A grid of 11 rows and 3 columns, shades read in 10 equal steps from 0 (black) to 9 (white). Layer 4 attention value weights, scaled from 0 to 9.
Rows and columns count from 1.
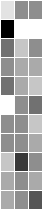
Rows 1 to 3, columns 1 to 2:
8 5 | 0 9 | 4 7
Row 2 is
0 9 9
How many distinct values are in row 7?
2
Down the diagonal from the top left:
8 9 5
